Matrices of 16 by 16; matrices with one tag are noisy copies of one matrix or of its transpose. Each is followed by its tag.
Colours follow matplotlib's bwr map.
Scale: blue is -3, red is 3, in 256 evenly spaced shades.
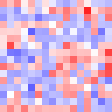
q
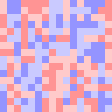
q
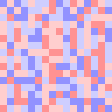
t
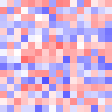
t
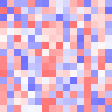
t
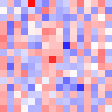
t
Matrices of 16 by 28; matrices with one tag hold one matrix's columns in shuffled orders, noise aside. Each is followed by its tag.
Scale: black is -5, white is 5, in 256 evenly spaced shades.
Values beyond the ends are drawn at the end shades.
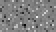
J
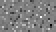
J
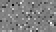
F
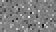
J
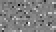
F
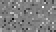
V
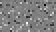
F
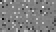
V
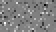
F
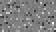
F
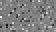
J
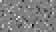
J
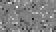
V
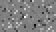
J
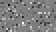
F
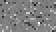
F
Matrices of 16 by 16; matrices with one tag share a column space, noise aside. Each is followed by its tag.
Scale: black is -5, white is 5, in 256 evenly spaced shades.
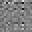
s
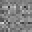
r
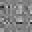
r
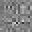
r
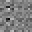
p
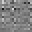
s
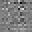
s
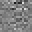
s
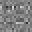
r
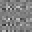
p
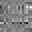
r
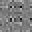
p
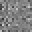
p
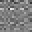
s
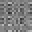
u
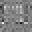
r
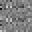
p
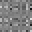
p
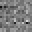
r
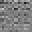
s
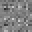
p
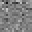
s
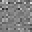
s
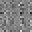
u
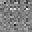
s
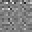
s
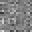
u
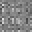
u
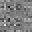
p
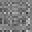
u
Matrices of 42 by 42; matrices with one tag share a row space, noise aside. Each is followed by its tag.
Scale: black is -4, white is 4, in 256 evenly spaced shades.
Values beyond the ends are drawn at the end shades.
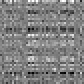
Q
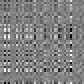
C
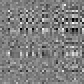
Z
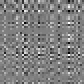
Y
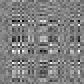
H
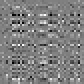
H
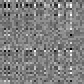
C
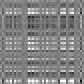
Q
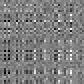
C
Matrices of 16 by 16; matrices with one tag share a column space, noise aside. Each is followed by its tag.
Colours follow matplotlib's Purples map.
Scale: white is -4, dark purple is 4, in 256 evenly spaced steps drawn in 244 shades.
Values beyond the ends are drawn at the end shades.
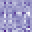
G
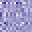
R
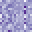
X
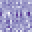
G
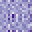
X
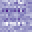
R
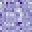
R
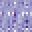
G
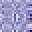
X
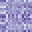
X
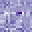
G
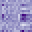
X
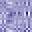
G
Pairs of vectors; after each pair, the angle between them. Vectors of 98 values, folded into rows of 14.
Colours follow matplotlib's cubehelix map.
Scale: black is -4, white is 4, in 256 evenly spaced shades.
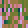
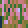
nearly opposite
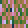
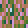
nearly opposite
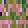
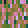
orthogonal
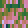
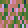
orthogonal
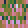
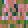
partly opposed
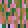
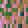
partly aligned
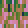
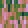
nearly parallel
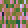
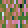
nearly opposite
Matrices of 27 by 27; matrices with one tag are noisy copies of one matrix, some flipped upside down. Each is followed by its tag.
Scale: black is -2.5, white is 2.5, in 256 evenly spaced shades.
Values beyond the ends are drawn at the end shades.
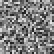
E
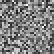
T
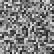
E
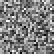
E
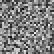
T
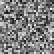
E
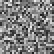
E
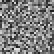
T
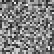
T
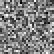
E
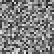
T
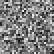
E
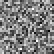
E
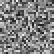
E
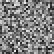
T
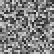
E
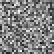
T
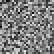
T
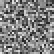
E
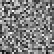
T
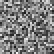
E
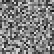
T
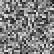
E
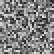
E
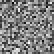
T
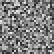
T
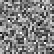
E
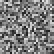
E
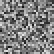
E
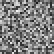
T
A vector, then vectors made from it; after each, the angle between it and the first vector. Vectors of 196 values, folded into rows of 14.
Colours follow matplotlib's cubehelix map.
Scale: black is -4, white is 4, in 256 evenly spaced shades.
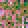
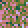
partly aligned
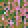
partly opposed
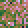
nearly opposite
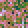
nearly parallel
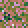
orthogonal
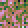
nearly parallel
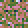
partly opposed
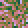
partly aligned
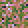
orthogonal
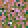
orthogonal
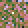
partly opposed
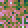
nearly parallel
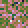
orthogonal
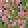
orthogonal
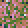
orthogonal
